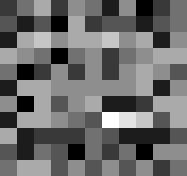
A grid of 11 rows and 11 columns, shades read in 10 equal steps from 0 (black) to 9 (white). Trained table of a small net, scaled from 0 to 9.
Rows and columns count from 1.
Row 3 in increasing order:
1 1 5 5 5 6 6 6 6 7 7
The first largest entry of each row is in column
3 5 3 1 9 2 3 7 1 10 2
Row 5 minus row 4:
-2 -5 -2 5 -2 0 0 1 1 -1 -3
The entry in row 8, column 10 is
3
